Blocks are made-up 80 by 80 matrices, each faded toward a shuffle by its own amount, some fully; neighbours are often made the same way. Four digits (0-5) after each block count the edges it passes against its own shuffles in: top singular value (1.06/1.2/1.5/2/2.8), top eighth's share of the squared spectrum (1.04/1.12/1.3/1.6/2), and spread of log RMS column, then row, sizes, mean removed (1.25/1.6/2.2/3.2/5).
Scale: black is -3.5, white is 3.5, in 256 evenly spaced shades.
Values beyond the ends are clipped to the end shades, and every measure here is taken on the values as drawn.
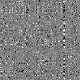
4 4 2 2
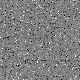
1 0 0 0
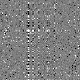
4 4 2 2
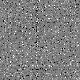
3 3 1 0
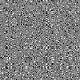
4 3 2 2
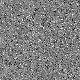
0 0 0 0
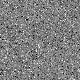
0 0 0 0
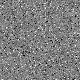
0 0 0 0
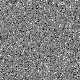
0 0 0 0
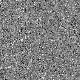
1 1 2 0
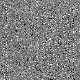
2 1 2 0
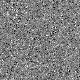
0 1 1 0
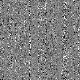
2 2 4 0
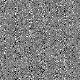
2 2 3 0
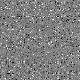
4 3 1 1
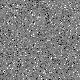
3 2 0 0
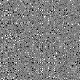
4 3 2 2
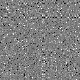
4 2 1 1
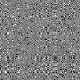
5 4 3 2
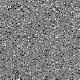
3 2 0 1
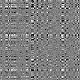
5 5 4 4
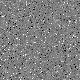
1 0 0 0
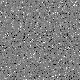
3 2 0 1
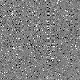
4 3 1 1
